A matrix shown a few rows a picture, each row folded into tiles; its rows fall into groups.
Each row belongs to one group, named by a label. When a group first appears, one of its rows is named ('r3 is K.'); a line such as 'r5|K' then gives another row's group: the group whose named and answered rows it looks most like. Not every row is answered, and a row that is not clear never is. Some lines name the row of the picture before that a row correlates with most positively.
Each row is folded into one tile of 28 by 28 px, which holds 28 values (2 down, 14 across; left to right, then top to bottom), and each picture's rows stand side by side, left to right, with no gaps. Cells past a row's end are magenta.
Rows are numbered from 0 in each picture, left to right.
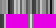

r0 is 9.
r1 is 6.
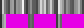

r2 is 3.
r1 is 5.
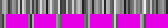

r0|9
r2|5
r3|9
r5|3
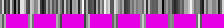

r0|5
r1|3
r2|6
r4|3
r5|6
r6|5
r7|6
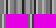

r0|6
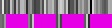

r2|3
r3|6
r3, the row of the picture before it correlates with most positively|1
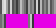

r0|3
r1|6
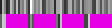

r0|5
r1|3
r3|9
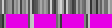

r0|9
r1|5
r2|3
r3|9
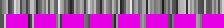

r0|9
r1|9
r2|3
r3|3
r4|9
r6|5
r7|6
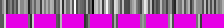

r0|9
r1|9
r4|3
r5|3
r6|6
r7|6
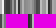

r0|5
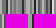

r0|6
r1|6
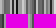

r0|9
